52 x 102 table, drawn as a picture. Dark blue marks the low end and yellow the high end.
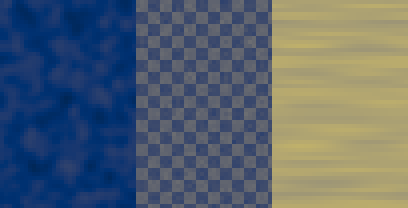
The table splits into one row of 3 panels. Panel 1,1: very low, blotchy, faint in contrast. Panel 1,2: low, checkered. Panel 1,3: high, streaked across, faint in contrast.
